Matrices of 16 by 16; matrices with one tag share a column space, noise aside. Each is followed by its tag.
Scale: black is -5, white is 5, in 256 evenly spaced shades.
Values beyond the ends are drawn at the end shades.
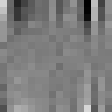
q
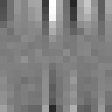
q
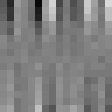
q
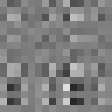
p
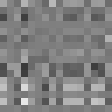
p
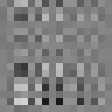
p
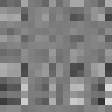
p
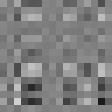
p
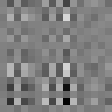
p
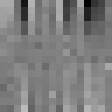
q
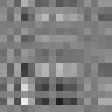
p
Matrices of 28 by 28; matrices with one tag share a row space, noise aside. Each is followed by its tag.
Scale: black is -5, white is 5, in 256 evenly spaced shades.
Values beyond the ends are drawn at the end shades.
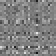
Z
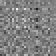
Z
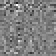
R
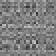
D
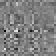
R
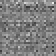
D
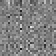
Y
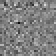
R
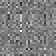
Y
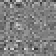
R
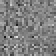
R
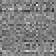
D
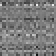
D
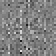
Y
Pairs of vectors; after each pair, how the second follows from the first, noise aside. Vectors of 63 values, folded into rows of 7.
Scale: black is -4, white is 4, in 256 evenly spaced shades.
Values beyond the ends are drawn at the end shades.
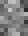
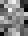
scaled up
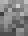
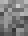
copied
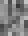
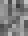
copied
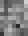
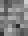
copied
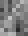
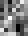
scaled up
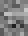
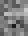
copied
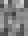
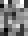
scaled up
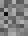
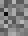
copied
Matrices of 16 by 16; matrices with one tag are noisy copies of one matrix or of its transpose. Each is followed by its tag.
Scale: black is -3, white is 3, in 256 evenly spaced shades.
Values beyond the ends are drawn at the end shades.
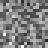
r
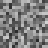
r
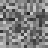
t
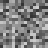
r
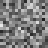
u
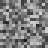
u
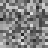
t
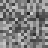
t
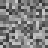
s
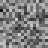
t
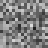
t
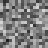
r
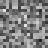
s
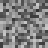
r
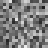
r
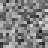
r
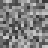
r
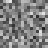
r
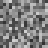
r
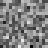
r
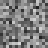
s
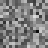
s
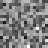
r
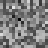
u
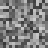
s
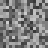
s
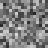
u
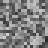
u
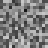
r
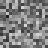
s
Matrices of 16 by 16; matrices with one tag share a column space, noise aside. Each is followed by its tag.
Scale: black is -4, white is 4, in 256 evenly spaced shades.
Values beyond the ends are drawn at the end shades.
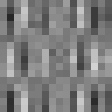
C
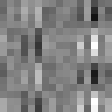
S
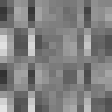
S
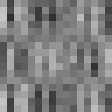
C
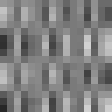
S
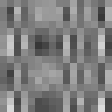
S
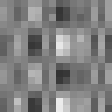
S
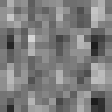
S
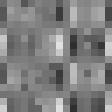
S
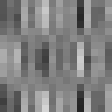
C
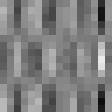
C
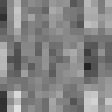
C
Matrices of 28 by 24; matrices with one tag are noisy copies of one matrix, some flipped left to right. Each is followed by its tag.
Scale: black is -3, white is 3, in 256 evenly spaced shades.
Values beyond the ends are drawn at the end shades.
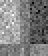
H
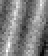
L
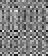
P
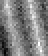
L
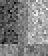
H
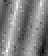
L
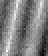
L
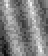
L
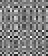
P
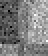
H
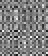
P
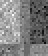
H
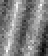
L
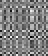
P
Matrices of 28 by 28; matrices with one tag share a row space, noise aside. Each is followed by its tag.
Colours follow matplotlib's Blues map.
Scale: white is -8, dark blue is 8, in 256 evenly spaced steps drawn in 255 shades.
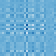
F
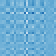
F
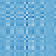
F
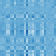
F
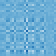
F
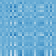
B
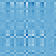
F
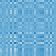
B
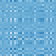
B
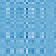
F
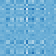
F
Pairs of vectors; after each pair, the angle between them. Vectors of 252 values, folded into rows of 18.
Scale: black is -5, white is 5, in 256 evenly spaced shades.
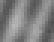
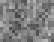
partly opposed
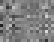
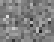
orthogonal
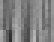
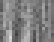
nearly opposite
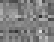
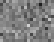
partly opposed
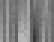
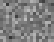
orthogonal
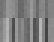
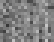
partly opposed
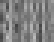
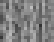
nearly parallel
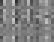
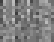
nearly parallel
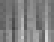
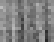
nearly opposite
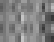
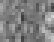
nearly opposite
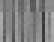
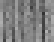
nearly parallel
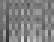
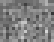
partly aligned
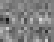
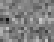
nearly parallel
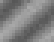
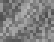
partly aligned
